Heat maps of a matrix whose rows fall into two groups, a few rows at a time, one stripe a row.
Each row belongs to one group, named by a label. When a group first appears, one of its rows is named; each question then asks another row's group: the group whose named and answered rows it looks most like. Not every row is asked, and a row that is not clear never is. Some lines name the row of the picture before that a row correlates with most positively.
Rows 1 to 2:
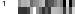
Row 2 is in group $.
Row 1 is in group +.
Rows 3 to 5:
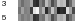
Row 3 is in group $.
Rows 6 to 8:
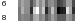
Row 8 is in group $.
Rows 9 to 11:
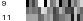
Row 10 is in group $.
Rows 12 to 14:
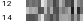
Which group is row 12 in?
$
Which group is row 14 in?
$
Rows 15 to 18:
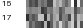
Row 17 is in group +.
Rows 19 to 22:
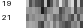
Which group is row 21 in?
+
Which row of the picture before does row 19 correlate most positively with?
18
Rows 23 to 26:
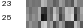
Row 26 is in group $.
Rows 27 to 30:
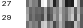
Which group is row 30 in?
$
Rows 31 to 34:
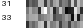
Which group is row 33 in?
+
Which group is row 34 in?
+
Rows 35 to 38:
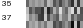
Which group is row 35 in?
+
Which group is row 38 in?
+
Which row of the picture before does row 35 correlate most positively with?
33
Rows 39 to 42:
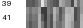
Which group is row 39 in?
$
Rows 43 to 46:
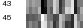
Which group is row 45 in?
$
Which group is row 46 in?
$
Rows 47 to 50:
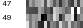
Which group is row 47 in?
+
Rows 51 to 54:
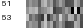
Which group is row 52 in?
+
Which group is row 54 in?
$
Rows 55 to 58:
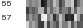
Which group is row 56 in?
+
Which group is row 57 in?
$
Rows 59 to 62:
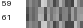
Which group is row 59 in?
$
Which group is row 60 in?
+
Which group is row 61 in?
+
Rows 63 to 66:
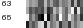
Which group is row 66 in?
+
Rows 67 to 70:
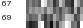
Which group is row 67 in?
$
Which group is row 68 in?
+
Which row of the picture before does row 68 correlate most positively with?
66
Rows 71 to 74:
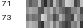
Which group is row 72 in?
$
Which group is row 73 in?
$
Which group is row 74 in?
$
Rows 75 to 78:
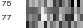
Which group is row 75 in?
+
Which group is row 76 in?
$
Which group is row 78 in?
+
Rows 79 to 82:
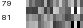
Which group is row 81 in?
$
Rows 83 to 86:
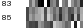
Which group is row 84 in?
+
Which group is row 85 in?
+
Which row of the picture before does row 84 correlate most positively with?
82
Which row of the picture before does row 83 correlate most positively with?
79
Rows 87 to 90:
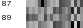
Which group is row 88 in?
+
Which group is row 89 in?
+
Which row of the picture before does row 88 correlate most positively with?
85
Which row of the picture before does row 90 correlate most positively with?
85
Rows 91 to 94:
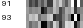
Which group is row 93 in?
+
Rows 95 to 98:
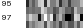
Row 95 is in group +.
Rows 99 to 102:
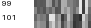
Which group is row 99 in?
+
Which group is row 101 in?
$
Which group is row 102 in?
$
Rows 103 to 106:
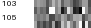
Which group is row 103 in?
$
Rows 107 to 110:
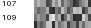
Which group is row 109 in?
$
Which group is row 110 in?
+
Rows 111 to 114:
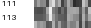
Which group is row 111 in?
$
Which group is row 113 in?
$
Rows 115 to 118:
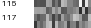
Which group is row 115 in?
+
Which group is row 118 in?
+
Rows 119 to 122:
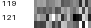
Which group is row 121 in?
$
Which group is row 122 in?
+
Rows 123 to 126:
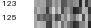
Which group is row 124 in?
$
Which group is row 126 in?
$
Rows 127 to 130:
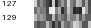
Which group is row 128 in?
$
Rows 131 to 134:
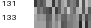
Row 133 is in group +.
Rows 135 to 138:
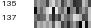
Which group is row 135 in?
$
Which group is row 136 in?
+
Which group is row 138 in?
+
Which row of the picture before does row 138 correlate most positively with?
134
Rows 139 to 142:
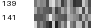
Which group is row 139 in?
$
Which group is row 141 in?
$
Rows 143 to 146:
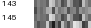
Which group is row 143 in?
$
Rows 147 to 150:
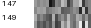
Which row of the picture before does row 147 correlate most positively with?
146
